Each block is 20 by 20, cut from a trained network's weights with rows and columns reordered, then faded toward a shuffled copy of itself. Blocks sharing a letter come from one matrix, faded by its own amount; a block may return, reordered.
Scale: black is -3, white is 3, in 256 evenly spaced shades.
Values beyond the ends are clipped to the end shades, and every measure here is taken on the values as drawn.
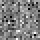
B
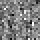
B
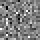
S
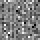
B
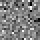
S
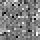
B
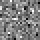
B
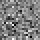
S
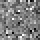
B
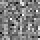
B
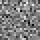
S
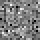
B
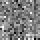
B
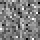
B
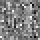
B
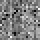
B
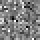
B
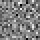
S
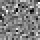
S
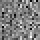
S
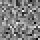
S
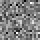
S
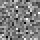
S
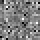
B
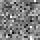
S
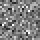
S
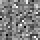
B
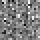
B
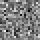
S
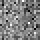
B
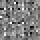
B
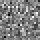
S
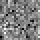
B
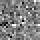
B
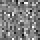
B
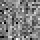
B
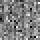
B
